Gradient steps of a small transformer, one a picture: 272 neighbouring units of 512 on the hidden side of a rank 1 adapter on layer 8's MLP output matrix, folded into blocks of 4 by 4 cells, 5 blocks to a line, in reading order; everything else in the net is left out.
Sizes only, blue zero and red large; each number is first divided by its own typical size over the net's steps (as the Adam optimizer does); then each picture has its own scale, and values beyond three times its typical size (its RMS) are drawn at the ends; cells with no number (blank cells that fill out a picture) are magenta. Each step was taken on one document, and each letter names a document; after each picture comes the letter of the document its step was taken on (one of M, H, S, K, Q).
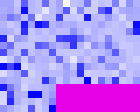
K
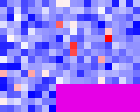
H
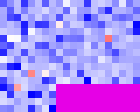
K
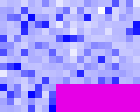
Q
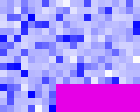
Q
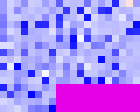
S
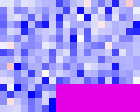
S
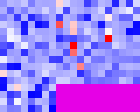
H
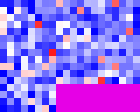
Q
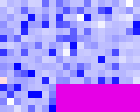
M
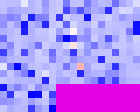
M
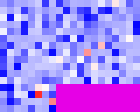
K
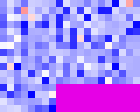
S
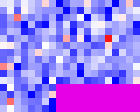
S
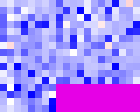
Q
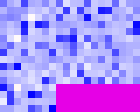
K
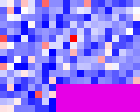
M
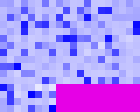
M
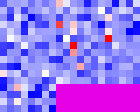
H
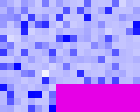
K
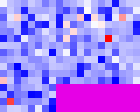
M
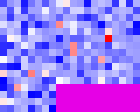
H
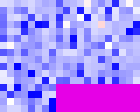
Q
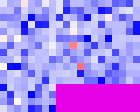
M
